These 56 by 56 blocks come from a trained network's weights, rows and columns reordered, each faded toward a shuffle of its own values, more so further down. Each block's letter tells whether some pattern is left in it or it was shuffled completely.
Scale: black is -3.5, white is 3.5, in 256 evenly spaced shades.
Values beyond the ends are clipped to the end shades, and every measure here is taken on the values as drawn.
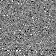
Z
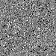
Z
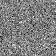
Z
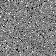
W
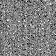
Z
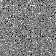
Z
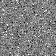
W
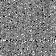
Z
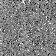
Z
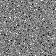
W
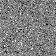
W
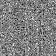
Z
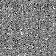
Z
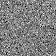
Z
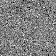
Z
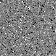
W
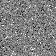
W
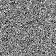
W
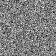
W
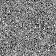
W
